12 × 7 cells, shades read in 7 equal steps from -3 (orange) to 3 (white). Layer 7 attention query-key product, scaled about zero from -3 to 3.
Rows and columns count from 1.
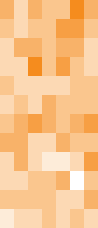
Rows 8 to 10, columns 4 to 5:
1 -1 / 2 2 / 0 -1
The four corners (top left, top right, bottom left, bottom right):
-1 -1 2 1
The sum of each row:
-5 -3 -2 -2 4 1 -7 -1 4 4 1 6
